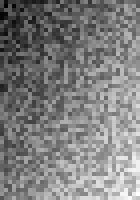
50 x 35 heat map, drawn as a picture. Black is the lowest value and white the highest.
The ninth with the highest average is the bottom right. The halves do not mirror each other. The top left is the ninth with the lowest average. No row or column stands out. There are no regular stripes. Fine speckle covers the field. There is an overall slope up to the bottom right.
